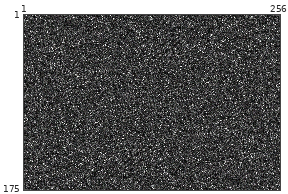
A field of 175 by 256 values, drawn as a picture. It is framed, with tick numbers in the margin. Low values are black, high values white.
No seam splits the table. The values are skewed, with a long tail toward high values. There are no regular stripes. It looks the same turned upside down. The texture is fine-grained noise. No row or column stands out. There is no overall slope.
